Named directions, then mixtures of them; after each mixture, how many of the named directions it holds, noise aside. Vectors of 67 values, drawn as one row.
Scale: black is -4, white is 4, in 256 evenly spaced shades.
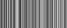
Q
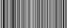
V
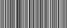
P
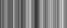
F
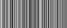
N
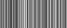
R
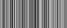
two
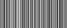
one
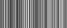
three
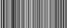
one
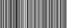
one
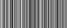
one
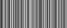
one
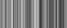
two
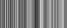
three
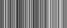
two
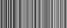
two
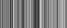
two
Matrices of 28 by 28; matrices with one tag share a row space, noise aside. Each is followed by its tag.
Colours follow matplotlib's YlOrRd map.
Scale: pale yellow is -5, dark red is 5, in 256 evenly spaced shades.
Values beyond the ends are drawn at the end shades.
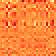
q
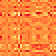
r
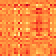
r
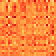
q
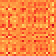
q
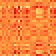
r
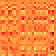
q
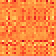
q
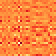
r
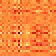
r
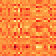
r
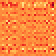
q
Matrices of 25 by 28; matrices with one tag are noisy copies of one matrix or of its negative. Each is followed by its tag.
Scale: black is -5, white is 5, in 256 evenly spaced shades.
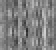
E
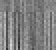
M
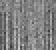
M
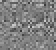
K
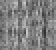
E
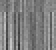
M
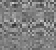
K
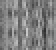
E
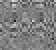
K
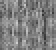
E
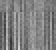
M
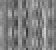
E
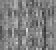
E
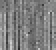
M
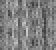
E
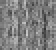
E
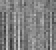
M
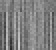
M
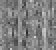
E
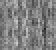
E
